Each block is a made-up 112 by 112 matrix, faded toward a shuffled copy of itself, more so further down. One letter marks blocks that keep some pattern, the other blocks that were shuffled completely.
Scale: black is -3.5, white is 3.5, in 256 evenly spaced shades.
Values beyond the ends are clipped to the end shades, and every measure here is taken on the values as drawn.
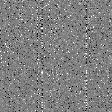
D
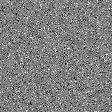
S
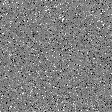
S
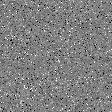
S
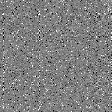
D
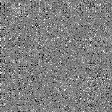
D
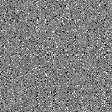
D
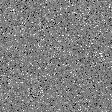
S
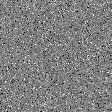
S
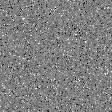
S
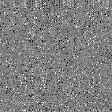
D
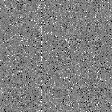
D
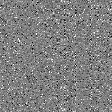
D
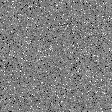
S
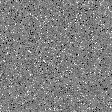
S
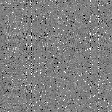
D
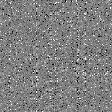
D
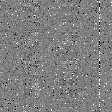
D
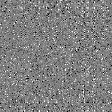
D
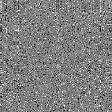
D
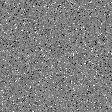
S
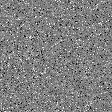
S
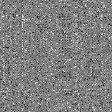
D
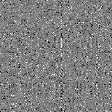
D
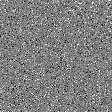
S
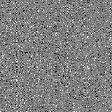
D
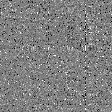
D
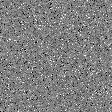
S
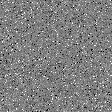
S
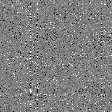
D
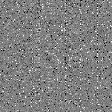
D
